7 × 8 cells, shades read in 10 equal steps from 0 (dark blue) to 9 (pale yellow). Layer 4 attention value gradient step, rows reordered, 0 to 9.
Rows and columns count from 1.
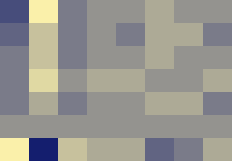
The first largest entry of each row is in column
2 2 2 2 2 1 1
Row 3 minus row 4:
0 -1 -1 -1 -1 1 0 -1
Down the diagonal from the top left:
2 7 4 6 5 5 4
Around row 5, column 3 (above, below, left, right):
5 5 6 5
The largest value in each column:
9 9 7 6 6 6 6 6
